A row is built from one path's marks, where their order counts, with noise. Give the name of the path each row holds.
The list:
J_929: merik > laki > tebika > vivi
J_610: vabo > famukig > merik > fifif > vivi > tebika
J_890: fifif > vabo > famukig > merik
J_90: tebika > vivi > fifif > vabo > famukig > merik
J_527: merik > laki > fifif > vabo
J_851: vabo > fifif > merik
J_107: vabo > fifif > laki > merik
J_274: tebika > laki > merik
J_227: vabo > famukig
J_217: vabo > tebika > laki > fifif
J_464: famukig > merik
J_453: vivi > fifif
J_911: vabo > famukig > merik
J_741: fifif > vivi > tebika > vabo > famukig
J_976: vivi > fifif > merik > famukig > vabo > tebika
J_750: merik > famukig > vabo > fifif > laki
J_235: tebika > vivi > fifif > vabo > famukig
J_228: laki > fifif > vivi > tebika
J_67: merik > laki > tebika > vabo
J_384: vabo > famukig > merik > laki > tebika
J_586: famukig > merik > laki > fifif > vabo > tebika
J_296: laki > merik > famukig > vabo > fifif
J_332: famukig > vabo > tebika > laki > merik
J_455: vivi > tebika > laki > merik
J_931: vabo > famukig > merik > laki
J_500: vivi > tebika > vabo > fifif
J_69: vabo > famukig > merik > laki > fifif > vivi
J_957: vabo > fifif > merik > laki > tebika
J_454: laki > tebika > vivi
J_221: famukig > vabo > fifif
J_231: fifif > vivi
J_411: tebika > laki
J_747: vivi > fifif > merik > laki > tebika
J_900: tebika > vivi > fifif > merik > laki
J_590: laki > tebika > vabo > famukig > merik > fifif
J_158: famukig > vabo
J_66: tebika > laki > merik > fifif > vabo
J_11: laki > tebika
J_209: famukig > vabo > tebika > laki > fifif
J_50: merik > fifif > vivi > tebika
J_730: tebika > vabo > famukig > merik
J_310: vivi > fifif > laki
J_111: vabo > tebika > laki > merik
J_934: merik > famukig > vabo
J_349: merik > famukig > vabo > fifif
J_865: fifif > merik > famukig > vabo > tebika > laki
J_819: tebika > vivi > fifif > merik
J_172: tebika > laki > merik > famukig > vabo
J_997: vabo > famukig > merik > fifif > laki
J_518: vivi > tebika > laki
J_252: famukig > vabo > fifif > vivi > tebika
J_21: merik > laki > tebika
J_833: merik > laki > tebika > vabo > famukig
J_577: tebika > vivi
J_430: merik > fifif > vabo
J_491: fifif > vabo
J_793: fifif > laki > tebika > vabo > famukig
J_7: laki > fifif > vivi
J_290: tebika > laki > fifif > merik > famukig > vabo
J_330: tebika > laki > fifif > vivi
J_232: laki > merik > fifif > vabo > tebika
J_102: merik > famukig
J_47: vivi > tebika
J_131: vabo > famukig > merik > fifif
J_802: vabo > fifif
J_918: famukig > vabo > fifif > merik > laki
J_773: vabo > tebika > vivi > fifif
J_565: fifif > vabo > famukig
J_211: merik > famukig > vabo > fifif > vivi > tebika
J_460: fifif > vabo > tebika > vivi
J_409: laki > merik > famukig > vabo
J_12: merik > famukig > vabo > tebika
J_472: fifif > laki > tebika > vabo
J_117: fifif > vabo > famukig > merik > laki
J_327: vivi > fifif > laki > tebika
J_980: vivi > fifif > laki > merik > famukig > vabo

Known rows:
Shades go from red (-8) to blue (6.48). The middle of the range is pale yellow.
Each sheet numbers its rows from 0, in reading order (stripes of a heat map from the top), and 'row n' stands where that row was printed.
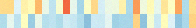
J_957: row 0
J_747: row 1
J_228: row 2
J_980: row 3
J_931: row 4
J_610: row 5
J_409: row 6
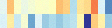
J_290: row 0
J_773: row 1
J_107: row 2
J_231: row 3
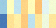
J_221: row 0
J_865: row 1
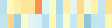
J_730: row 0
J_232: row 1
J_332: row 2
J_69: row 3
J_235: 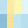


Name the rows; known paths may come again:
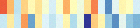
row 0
J_430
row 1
J_460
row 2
J_66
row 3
J_231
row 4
J_500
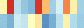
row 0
J_7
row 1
J_411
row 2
J_330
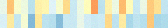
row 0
J_290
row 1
J_235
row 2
J_980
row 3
J_296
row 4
J_900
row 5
J_819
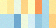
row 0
J_111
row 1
J_409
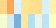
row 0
J_67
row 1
J_957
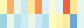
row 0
J_747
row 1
J_232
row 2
J_274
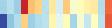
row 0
J_227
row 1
J_107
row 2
J_172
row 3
J_934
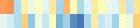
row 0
J_527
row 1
J_610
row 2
J_518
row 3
J_90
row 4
J_918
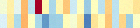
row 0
J_12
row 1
J_11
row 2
J_117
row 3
J_221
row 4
J_730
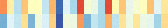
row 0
J_851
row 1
J_131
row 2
J_158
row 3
J_911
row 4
J_865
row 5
J_833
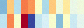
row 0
J_464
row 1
J_802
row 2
J_976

